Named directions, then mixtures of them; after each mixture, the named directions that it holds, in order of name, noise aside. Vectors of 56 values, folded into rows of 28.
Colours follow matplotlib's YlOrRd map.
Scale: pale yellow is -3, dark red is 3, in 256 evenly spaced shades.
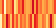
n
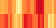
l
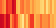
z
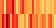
n, z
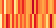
n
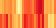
l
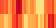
l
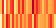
n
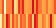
n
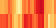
l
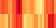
l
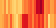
l, z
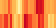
l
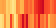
l, z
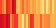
z
